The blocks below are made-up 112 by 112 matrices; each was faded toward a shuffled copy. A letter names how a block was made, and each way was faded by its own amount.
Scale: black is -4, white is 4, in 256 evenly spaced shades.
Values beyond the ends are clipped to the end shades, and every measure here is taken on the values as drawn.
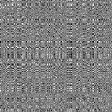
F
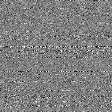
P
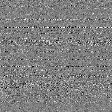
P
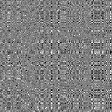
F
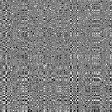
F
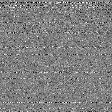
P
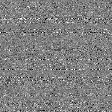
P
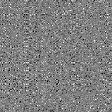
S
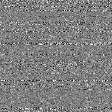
P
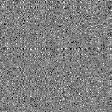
S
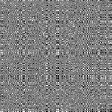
F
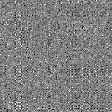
S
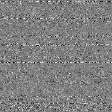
P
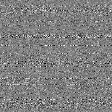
P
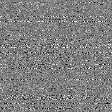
P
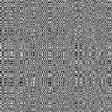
F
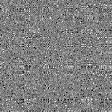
S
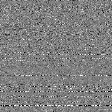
P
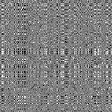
F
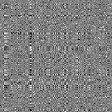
F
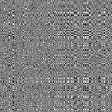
F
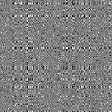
F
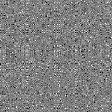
S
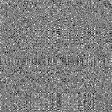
S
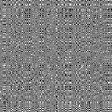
F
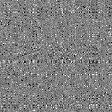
S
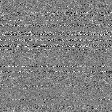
P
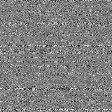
P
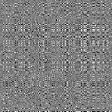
F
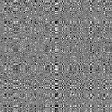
F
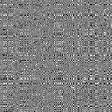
F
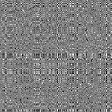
F
